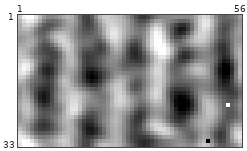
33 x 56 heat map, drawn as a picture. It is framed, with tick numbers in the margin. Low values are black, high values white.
Stripes: upright, repeating 5 times. Lone odd cells: 2, 1 higher and 1 lower than their neighbours. Ninth with the highest average: top middle. Average level on the scale: 50%.
